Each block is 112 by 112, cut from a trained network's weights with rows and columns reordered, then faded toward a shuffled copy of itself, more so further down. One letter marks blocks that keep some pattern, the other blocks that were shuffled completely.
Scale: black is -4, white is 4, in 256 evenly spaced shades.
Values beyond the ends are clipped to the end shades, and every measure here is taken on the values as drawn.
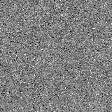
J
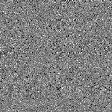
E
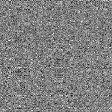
E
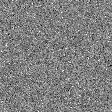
J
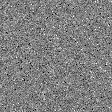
J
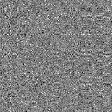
E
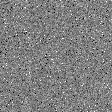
J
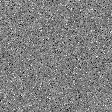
J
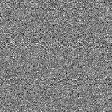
E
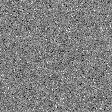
J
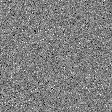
J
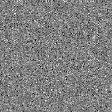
E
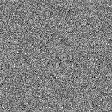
E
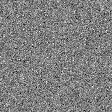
J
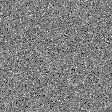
J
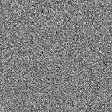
E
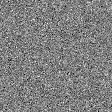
J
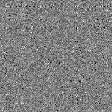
E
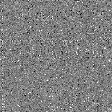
E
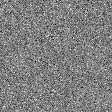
J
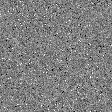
J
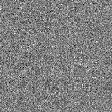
E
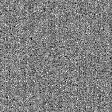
E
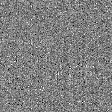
E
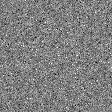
J
